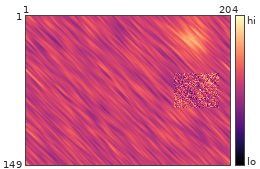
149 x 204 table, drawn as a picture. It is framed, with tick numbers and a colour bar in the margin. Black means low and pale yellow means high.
The middle right is the roughest part. The top right is the ninth with the highest average. An odd patch, rougher than its surroundings, sits in the middle right. A single bump stands in the top right.
